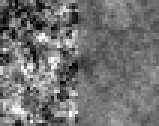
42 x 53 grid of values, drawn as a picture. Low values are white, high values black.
Odd rows or columns: none. Ninth with the highest average: top left. Seam: vertical, 50% of the way across, the right part calmer. Grain: blotchy.
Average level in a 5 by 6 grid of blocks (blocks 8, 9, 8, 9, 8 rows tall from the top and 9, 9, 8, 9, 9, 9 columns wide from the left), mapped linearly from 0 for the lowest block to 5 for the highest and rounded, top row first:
542313 | 331333 | 113432 | 113222 | 031212
